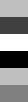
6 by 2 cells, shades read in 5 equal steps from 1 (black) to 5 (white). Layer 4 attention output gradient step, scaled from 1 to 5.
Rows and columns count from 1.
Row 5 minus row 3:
-1 -1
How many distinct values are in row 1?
1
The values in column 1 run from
1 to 5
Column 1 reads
4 2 5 1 4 3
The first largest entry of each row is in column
1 1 1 1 1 1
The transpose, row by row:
4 2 5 1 4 3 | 4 2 5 1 4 3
